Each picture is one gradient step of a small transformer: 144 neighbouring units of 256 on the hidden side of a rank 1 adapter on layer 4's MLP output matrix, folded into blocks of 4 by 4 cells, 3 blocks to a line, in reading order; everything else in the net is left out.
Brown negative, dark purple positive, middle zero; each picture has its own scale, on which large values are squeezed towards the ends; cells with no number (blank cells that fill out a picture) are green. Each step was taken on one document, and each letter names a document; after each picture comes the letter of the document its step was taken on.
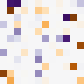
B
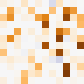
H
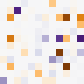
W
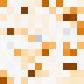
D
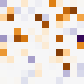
H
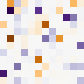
B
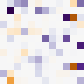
B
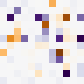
H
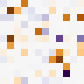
W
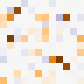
W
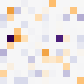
W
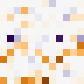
W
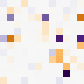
H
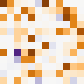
D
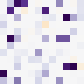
B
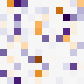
B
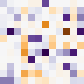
D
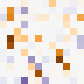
W
